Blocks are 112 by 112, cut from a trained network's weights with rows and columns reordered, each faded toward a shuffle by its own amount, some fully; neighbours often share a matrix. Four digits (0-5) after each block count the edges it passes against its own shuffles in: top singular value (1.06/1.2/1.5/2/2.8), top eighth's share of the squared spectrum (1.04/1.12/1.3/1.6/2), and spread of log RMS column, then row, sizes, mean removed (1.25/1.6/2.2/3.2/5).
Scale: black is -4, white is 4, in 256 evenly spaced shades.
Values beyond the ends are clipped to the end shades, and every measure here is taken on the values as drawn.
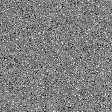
1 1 0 0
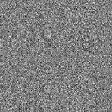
4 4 2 2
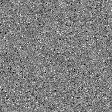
2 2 0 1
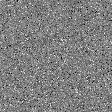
0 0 0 0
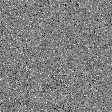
0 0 0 0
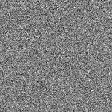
3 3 1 0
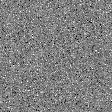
0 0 0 0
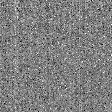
2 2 0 1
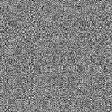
4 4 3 1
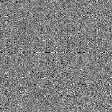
3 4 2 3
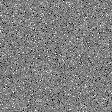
0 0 0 0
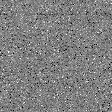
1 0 0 0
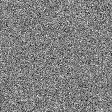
2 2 0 0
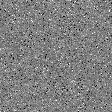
0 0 0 0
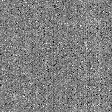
2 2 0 1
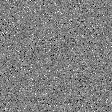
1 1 0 0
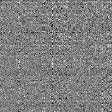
3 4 3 2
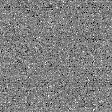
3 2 2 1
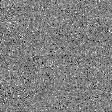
2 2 1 0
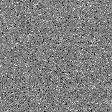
1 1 1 0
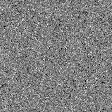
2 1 0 0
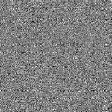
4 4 2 3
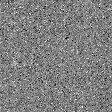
1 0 0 0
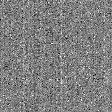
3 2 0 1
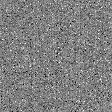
1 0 0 0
